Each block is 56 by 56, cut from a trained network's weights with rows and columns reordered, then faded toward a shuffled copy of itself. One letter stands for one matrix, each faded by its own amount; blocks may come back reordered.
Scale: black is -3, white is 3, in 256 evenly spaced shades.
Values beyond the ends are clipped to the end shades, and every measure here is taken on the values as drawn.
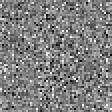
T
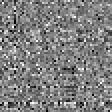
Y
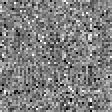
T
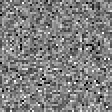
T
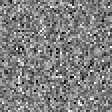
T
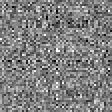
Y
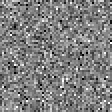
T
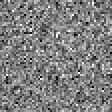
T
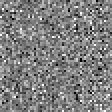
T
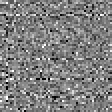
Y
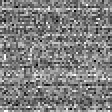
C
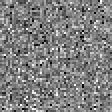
T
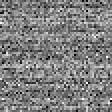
C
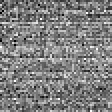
C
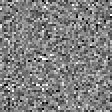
T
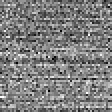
C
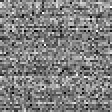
C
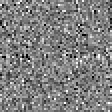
T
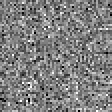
T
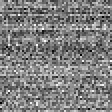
C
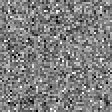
T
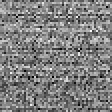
C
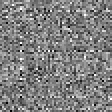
Y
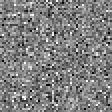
T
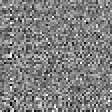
Y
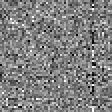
Y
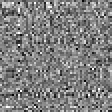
Y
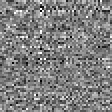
Y
